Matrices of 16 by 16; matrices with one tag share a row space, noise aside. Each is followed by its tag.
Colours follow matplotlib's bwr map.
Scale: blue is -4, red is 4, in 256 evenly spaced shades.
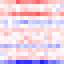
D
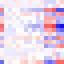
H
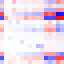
H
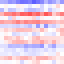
D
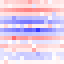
D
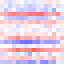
D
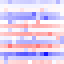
D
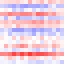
D
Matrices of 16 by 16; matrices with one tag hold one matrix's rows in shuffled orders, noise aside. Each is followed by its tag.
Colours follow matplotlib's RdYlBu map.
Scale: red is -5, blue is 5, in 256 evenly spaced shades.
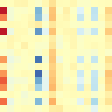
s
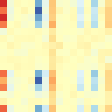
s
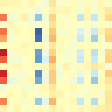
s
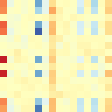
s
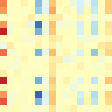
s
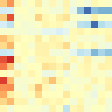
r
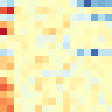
r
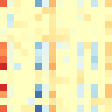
s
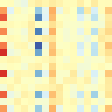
s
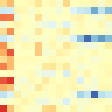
r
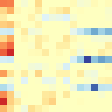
r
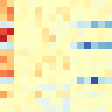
r
